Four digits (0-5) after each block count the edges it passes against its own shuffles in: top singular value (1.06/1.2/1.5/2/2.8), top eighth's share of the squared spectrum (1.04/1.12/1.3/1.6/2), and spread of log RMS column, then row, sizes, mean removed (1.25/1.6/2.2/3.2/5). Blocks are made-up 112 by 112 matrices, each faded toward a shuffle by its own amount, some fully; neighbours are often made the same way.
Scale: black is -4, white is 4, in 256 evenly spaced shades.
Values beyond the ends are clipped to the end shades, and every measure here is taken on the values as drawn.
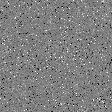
0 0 0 0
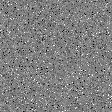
0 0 0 0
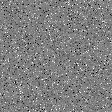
0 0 0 0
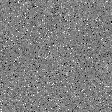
1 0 0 0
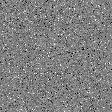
2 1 0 0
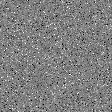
1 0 0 0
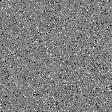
0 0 0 0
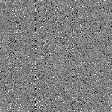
4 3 2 1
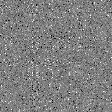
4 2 1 1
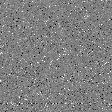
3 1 0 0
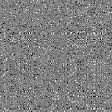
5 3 2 2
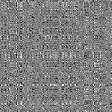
5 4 3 3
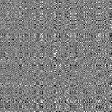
5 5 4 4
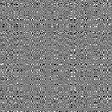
5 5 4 4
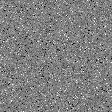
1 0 0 0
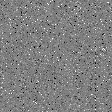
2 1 1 0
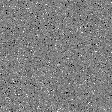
0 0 0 0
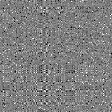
5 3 2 2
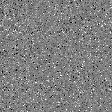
3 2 0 0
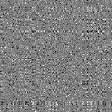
5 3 2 2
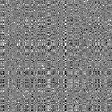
5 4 4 3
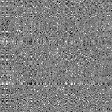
5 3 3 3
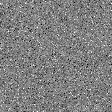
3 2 0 0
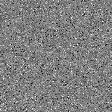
3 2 0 0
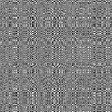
5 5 4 4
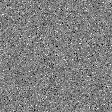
2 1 0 0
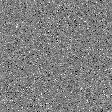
1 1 0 0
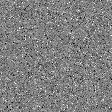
2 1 0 0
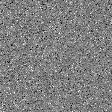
2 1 0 0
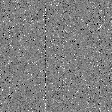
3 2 2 0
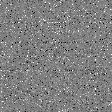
2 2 0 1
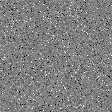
0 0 0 0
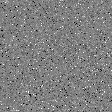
0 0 0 0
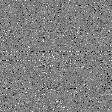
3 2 1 2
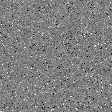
2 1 0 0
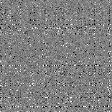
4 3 2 3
